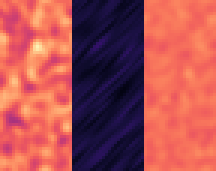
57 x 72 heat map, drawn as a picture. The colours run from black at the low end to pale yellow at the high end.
The table splits into one row of 3 panels. Panel 1,1: high, blotchy. Panel 1,2: very low, slanting up to the right, faint in contrast. Panel 1,3: high, blotchy, faint in contrast.
